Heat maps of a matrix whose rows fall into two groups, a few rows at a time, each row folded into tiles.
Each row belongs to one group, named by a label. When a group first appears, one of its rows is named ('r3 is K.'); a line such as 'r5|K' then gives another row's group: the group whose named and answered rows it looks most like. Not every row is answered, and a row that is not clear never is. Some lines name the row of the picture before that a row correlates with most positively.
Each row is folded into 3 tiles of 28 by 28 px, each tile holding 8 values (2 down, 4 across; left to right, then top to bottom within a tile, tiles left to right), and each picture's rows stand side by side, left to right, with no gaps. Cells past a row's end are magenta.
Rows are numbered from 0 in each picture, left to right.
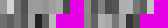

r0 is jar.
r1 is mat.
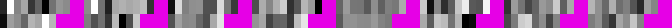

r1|jar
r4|mat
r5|mat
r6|mat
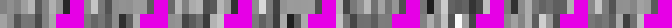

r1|jar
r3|jar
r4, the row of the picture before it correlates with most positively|3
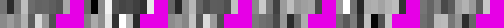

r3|jar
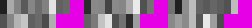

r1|mat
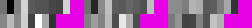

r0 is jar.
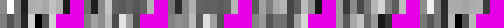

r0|jar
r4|mat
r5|jar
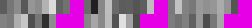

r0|mat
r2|jar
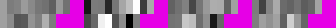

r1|mat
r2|mat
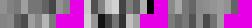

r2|jar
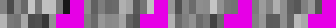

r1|mat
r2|mat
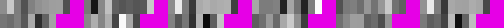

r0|jar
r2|jar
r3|mat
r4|mat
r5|jar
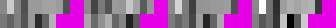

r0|jar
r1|mat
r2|jar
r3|jar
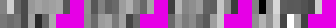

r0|jar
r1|mat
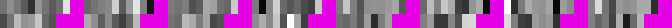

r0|mat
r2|mat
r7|jar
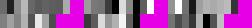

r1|mat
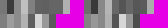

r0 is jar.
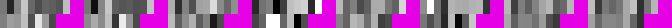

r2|mat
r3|mat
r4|mat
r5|jar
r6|mat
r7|mat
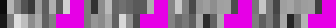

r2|jar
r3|jar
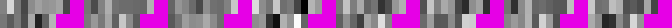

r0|jar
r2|mat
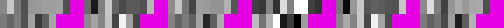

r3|mat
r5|jar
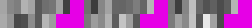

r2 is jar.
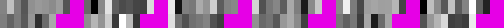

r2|mat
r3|mat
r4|jar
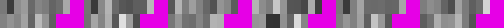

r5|mat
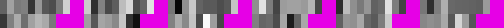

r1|mat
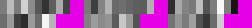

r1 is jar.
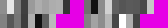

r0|jar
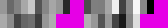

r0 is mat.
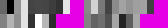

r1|jar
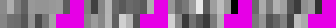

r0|jar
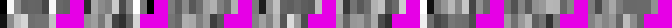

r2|mat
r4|mat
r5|mat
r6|mat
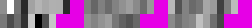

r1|mat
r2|mat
